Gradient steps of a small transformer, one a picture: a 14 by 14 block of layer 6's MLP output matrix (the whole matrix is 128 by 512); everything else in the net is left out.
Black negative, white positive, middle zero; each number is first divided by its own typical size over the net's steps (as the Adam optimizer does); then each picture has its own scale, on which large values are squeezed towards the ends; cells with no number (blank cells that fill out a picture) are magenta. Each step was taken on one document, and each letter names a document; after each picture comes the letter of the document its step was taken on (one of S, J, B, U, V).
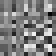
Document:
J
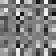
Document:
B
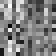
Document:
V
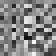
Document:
J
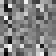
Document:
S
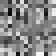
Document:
B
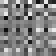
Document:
B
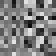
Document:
J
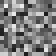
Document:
J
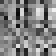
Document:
B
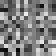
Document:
S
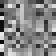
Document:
V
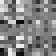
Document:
V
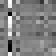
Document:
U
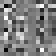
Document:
S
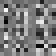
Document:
S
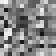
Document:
S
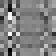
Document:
U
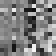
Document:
J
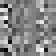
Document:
S
